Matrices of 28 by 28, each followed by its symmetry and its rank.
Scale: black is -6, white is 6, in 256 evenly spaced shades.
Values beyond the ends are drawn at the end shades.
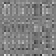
neither, rank three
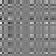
neither, rank one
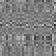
neither, rank three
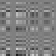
neither, rank one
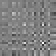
symmetric, rank two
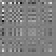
symmetric, rank two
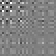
symmetric, rank two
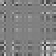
symmetric, rank two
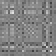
symmetric, rank three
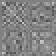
symmetric, rank five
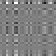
neither, rank one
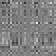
neither, rank three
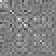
symmetric, rank five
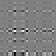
neither, rank one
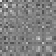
symmetric, rank three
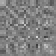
symmetric, rank three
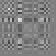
symmetric, rank two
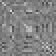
symmetric, rank five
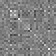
symmetric, rank five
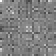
symmetric, rank three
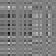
neither, rank one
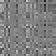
neither, rank three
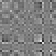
symmetric, rank three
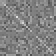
symmetric, rank five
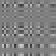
neither, rank one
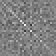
symmetric, rank five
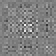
symmetric, rank three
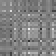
symmetric, rank two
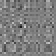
neither, rank three
